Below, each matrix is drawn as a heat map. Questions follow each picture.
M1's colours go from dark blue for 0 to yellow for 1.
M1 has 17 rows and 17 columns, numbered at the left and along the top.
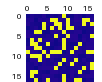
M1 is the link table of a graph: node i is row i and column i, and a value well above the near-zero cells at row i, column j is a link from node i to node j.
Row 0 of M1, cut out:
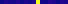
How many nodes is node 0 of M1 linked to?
1
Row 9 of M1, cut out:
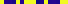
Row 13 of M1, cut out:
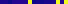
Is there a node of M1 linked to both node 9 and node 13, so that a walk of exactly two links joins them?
yes
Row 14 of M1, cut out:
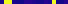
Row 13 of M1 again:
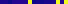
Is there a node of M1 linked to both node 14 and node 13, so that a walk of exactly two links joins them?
no
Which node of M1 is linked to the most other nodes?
node 9
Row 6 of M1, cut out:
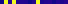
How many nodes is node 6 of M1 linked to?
3
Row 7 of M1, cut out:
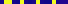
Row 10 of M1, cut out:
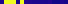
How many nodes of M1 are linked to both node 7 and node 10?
3
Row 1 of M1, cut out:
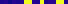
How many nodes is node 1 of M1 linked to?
5
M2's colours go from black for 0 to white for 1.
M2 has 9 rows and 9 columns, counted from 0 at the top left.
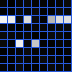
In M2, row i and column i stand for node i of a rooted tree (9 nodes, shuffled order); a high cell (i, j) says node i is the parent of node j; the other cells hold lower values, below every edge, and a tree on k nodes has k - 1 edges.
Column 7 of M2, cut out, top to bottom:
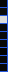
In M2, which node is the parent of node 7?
2
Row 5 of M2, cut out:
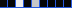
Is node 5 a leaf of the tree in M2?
no
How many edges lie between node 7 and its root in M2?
2
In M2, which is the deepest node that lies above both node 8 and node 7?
2
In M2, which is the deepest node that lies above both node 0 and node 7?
2
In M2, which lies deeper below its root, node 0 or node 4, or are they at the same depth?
node 0
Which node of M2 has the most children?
2
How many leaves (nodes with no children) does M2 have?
7
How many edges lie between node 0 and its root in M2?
2
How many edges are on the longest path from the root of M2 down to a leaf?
2
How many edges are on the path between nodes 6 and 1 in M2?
2
